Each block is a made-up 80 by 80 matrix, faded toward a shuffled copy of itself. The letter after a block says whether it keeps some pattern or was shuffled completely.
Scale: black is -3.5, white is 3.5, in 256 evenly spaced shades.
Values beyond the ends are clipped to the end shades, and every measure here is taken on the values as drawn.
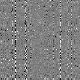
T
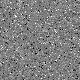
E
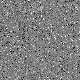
E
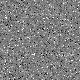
E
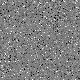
E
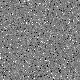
E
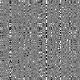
T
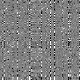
T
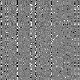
T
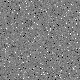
E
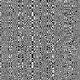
T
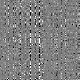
T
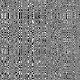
T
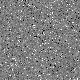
E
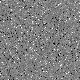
E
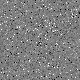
E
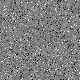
E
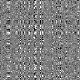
T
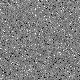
E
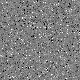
E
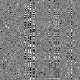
T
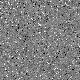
E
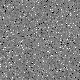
E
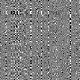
T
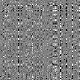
T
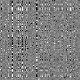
T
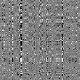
T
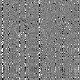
T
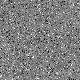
E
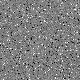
E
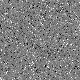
E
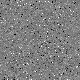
E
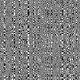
T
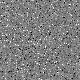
E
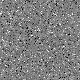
E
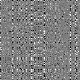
T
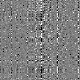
T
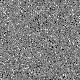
E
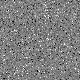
E
